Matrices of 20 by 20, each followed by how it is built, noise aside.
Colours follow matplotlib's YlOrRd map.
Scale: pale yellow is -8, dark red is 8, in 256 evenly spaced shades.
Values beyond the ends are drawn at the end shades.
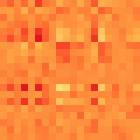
low rank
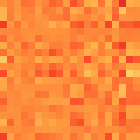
low rank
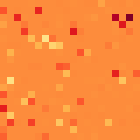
sparse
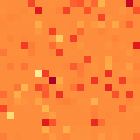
sparse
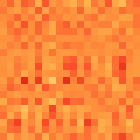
low rank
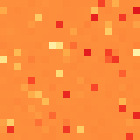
sparse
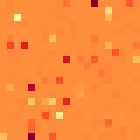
sparse
